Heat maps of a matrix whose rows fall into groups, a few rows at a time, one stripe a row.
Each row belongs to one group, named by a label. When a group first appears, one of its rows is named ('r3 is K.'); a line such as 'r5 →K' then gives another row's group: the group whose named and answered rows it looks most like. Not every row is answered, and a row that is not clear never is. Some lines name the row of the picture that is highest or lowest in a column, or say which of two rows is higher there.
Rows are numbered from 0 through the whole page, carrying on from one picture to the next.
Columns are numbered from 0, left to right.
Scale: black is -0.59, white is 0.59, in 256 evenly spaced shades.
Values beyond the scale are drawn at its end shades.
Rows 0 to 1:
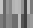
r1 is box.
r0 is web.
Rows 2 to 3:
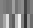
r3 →box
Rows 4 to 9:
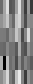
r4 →box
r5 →box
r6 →web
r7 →box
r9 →box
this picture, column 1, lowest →8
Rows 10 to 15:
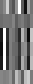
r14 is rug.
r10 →box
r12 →rug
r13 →rug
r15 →web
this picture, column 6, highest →10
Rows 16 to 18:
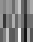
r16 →box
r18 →box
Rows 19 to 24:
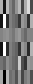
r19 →web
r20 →rug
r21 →box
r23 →box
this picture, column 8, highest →19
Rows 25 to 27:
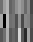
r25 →box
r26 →web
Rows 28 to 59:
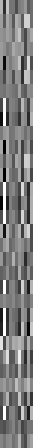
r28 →web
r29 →web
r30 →box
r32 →web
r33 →web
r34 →box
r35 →rug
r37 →box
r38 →web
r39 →web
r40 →web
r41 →rug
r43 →rug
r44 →web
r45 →box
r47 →box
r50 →rug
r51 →rug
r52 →web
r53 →box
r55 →web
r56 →box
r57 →rug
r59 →box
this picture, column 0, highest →52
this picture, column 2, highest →53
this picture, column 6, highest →53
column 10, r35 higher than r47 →Yes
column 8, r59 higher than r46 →Yes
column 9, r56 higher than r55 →No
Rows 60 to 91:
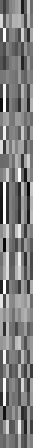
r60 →web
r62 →rug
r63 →web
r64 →web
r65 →box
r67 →rug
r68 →box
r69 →rug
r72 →box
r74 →rug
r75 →rug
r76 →box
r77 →web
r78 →box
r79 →box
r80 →rug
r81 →web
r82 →web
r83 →web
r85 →rug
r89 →web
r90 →box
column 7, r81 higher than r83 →Yes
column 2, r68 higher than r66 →Yes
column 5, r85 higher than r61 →No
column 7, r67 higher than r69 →No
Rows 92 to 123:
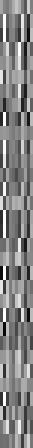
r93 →rug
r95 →box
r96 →box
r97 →web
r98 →box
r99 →web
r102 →rug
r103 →rug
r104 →web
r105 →rug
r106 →web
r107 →rug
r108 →rug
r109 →box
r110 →box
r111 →rug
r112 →web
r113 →box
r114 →rug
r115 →web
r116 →box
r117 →box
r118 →web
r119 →web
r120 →rug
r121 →web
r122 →box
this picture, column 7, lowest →99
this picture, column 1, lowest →115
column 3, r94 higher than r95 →Yes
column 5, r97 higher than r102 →Yes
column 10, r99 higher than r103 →No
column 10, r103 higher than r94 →No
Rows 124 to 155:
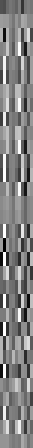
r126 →web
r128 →rug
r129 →rug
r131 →box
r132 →rug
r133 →box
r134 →box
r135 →rug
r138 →box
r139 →box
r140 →rug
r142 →rug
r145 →rug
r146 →box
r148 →web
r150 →rug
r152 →box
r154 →box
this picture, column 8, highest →148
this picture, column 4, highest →149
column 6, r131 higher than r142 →Yes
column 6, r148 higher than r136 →Yes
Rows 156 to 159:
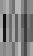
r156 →box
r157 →web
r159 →box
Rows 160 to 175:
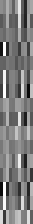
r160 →box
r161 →box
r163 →rug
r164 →web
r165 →rug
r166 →rug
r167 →box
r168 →box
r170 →box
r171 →box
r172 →box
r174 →rug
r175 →web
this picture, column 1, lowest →175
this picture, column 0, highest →175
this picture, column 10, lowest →172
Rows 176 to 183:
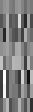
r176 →box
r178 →web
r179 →box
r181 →rug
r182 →rug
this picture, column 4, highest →180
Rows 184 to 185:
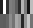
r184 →rug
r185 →web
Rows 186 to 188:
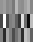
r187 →rug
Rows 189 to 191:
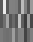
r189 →rug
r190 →box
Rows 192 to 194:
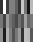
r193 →web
